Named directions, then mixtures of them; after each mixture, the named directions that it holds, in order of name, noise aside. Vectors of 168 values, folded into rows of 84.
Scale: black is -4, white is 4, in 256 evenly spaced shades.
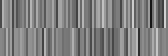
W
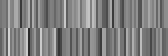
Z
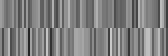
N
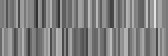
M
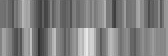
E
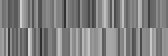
E, Z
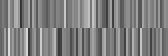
Z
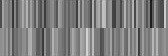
E, W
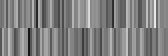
M, Z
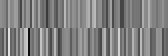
N, Z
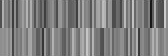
E, W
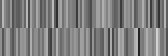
N, W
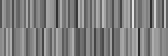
M, W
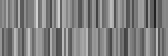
M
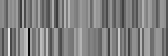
N, Z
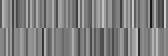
W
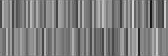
W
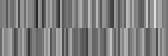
M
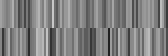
E, N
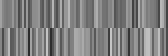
N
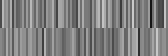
W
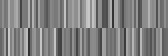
Z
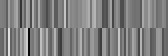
N, Z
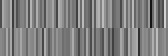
W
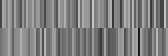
W, Z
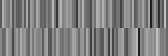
N, W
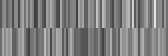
M, W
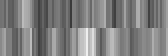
E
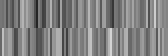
E, M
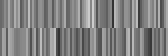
N, Z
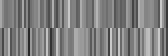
N
